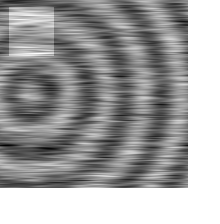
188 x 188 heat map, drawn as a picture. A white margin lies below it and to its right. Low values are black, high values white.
Ninth with the highest average: top left. Odd patch: higher, in the top left. Rings: centred on the middle left. Average level on the scale: 50%.
